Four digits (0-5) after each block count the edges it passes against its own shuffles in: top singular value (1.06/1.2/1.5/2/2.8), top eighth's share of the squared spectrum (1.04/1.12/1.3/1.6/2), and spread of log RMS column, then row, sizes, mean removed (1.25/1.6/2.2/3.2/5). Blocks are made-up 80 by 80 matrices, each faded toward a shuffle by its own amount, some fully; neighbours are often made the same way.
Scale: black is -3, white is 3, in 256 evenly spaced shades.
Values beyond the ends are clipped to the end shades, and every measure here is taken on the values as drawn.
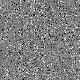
3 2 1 1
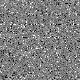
3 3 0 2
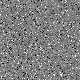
0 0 0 0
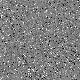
0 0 0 0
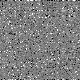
3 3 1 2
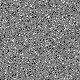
0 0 0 0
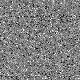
2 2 0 0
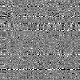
4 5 2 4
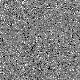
2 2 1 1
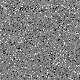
1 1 0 1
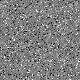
1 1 0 1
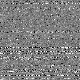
2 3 0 4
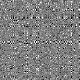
4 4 3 3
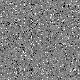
3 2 1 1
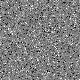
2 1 0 0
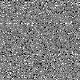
3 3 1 2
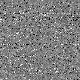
2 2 0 2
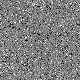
0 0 0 0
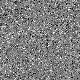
0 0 0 0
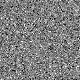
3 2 0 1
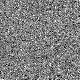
2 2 0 0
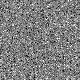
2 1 0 0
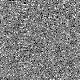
3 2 0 1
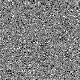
3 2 1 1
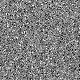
2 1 0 0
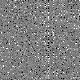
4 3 2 1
